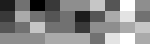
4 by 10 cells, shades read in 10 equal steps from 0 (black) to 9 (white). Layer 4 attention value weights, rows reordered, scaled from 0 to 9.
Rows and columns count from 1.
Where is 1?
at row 1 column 1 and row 2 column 6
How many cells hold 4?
8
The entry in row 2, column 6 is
1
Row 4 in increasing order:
4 5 5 5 6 6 6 6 8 9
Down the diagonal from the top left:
1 6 7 6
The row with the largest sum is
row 4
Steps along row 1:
up down up up same up down up down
